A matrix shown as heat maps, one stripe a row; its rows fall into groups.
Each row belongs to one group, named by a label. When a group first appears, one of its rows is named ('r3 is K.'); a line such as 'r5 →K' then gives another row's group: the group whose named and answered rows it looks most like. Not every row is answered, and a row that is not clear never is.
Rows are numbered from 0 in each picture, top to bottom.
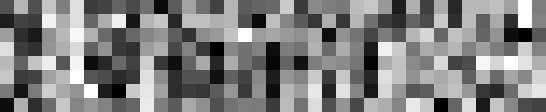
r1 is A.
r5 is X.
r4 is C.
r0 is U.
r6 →X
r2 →X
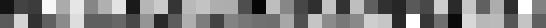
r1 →U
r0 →A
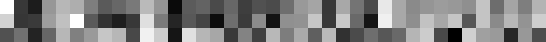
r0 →X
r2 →A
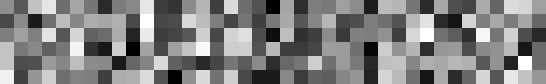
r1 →A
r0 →C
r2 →C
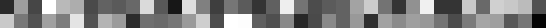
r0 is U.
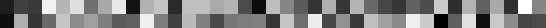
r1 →U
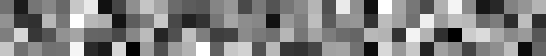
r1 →X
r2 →U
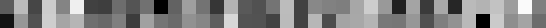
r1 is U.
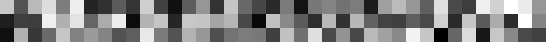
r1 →A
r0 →C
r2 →U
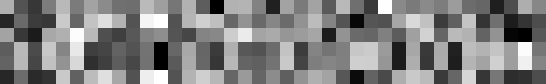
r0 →X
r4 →U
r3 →U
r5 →A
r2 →X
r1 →A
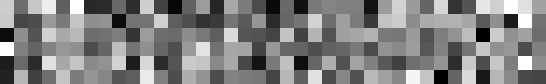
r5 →U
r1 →X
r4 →A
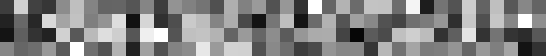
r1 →A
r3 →C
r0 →U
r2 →A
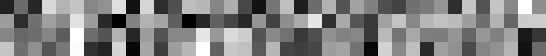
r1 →X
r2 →C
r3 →C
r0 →A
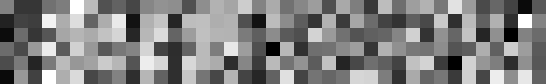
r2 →A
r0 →X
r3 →C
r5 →U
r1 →A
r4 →A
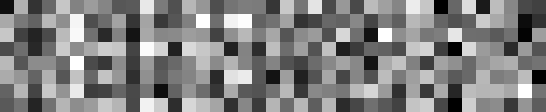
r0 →U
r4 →C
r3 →A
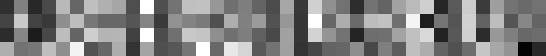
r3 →C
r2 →A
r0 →A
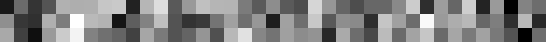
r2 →X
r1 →X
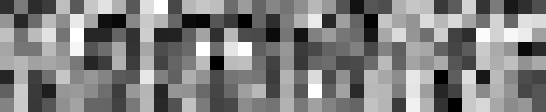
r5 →U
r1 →X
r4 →C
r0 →A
